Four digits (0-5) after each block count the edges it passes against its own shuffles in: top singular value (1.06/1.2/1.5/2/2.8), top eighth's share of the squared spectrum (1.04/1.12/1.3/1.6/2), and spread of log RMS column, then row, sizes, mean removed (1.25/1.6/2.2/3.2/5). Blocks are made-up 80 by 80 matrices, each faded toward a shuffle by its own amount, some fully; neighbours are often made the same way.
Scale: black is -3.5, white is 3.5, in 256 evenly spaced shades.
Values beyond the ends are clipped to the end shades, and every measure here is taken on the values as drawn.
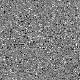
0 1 0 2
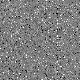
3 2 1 0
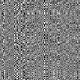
4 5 4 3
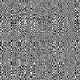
4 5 4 3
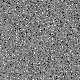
0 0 0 0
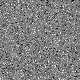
0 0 0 0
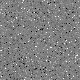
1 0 0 0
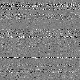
3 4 1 4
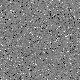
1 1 0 0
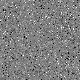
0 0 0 0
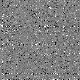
2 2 2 2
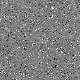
1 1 0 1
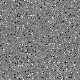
1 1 1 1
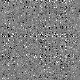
2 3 3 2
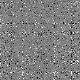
2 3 2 2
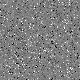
0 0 0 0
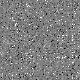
2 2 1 1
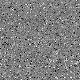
1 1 0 2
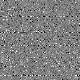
2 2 1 3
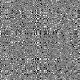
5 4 3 2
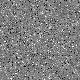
2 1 0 0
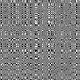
5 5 4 4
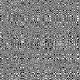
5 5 3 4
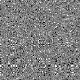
4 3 2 2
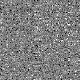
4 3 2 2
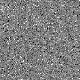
3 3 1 1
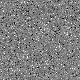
0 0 0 0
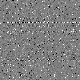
4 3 1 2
